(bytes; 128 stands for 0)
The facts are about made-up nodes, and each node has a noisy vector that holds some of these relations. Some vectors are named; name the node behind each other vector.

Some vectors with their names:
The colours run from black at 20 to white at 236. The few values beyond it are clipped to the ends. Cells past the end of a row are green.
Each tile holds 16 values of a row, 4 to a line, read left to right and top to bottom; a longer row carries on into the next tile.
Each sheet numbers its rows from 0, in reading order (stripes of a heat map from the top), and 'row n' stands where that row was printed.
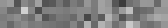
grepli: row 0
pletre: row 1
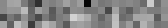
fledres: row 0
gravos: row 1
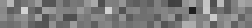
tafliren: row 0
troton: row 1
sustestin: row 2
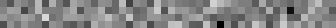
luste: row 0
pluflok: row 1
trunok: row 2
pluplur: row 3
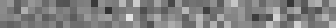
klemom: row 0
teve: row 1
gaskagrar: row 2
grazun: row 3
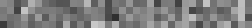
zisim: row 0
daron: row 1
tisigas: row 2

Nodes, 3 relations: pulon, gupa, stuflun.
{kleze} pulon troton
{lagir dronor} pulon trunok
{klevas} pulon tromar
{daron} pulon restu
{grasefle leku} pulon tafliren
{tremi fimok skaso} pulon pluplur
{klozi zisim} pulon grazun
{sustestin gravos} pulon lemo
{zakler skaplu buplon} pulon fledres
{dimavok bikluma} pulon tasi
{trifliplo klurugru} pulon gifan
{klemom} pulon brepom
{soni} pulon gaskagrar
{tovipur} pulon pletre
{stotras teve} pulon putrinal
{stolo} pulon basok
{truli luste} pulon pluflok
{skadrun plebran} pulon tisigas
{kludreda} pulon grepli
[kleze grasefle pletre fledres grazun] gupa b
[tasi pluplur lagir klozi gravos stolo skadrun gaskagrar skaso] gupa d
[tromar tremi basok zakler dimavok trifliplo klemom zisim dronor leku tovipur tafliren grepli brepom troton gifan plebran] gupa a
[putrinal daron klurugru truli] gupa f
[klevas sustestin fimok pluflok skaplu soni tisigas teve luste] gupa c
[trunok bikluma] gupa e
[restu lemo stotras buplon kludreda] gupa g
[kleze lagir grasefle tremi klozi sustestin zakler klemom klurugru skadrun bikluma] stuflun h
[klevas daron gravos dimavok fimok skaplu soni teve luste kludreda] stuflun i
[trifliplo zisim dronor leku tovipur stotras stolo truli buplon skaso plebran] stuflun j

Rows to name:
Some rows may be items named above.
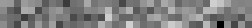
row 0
tremi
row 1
grazun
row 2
trunok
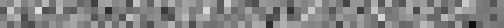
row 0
buplon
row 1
fimok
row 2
restu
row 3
skaso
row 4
luste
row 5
bikluma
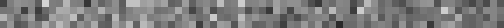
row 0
skadrun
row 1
lagir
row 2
skaplu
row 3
plebran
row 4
zisim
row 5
gifan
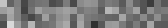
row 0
truli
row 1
trifliplo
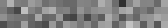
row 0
leku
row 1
kleze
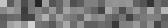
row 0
klurugru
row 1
plebran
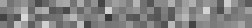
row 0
grazun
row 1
dronor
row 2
restu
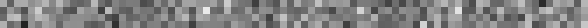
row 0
stotras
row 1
zakler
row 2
kludreda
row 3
klozi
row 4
gifan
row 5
lemo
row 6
grasefle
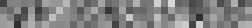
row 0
skaso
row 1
skaplu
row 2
putrinal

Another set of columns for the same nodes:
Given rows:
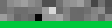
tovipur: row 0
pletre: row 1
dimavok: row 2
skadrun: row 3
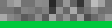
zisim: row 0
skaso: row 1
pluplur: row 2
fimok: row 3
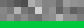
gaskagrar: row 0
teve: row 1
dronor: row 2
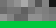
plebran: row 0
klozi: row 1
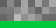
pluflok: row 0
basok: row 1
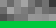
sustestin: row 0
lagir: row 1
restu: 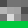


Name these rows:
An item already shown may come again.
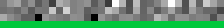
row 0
zisim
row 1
grasefle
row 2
teve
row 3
grasefle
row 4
putrinal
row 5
luste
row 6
putrinal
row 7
tremi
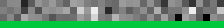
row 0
skaso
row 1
tafliren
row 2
skaplu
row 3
stotras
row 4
dronor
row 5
pluplur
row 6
grazun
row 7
grasefle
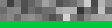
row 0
skadrun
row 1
leku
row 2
lemo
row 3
bikluma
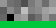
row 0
kleze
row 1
tisigas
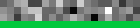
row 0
zakler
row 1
buplon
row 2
truli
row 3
fledres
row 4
gravos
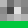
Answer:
trunok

